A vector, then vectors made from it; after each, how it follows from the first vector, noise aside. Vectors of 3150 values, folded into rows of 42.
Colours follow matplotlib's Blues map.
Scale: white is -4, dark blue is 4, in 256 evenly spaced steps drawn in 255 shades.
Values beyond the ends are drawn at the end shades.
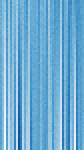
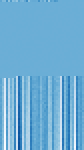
partly zeroed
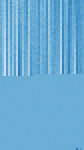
partly zeroed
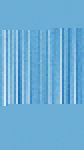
partly zeroed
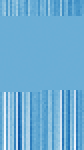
partly zeroed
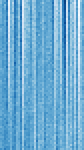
reversed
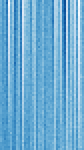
reversed
